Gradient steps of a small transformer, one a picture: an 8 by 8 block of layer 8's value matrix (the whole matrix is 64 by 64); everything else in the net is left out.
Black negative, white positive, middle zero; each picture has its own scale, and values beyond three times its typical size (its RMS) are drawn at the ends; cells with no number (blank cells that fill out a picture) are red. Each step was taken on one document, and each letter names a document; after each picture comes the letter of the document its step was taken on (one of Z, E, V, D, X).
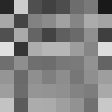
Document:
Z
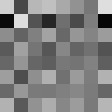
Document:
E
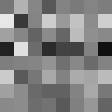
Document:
Z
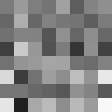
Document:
E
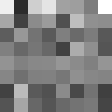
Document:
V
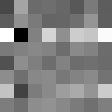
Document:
E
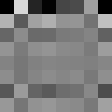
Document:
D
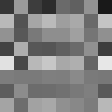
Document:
D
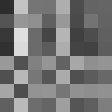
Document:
V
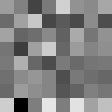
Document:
E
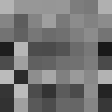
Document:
Z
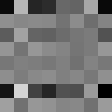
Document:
D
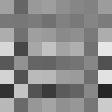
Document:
Z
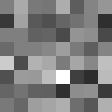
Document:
V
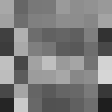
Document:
D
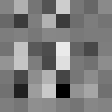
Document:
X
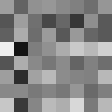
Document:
E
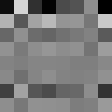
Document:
D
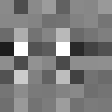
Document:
V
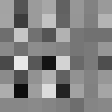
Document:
X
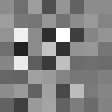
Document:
X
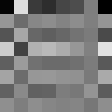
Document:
D
